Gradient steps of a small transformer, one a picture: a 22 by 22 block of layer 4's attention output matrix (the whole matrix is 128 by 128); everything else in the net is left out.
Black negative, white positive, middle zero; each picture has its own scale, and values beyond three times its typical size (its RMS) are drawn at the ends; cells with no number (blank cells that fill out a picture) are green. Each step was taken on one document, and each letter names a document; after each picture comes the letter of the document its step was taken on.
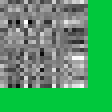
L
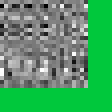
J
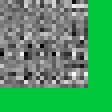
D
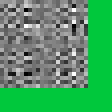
D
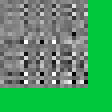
D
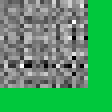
D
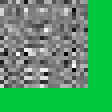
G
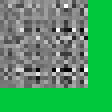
D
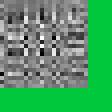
L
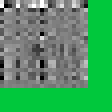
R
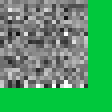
L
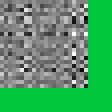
J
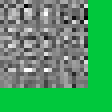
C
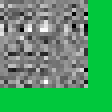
C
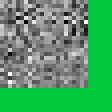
G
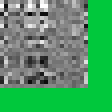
R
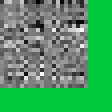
G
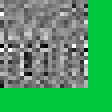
J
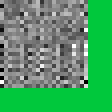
J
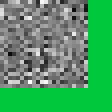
J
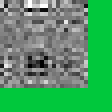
R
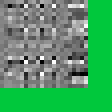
C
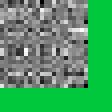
L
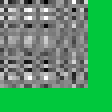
D
